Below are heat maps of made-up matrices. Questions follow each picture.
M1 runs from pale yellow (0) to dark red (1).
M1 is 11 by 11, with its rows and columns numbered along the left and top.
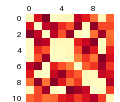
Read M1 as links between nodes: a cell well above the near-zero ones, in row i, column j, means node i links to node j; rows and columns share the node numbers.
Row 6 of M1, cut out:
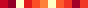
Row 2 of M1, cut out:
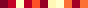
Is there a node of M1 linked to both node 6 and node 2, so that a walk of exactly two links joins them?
yes
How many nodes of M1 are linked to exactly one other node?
0
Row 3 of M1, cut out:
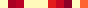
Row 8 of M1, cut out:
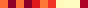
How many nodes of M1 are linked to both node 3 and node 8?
4
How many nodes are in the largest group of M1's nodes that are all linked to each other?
5
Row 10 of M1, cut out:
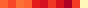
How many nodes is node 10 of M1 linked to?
10
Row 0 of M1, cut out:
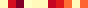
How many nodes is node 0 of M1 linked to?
6
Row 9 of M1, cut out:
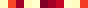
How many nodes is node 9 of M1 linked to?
6
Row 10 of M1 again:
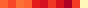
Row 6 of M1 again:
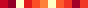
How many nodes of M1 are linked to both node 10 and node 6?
8
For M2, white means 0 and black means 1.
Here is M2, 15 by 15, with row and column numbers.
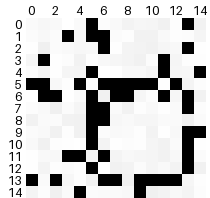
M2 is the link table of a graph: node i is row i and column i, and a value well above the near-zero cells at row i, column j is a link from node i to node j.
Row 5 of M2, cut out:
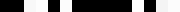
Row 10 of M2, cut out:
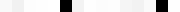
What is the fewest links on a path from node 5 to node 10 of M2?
1
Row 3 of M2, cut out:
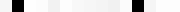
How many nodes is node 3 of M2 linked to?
2
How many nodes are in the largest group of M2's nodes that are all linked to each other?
3
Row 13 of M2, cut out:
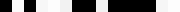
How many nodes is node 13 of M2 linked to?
8
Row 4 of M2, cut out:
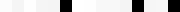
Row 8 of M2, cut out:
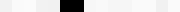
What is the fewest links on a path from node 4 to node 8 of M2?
2
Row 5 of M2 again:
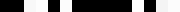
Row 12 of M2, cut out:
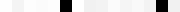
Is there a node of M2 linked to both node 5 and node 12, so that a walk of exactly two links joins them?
no
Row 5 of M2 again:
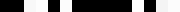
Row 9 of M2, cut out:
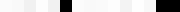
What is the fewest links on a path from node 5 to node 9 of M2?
1
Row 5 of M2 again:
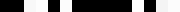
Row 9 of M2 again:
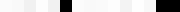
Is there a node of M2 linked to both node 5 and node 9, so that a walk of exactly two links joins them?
no
